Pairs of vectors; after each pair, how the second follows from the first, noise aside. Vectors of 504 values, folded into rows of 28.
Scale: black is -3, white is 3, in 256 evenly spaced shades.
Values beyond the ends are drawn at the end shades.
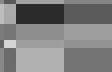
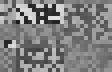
sign-scrambled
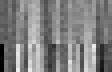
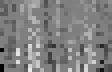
partly zeroed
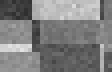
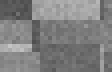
shrunk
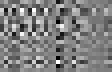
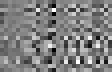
reversed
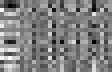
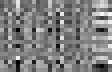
reversed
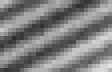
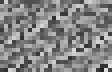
sign-scrambled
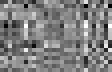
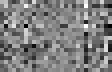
sign-scrambled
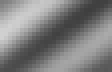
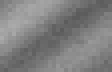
shrunk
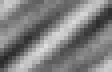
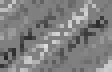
partly zeroed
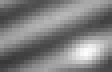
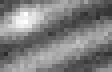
reversed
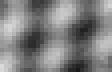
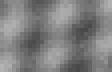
shrunk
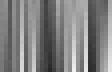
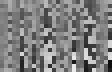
sign-scrambled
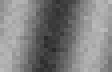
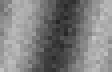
reversed
